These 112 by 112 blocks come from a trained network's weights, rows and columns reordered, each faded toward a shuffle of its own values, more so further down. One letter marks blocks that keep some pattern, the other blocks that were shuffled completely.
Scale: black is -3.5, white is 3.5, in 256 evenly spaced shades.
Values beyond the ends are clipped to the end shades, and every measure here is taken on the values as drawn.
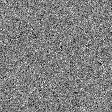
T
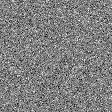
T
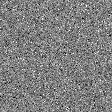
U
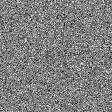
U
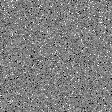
T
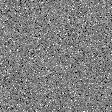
T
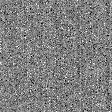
U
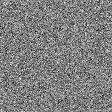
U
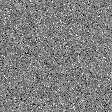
T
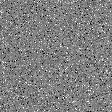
T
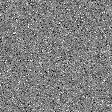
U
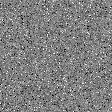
T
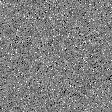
T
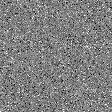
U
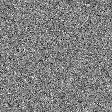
T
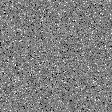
T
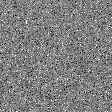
T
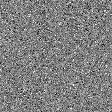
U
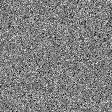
T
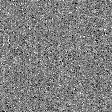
U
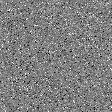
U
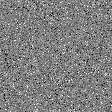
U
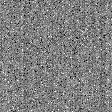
U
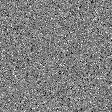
T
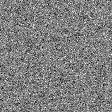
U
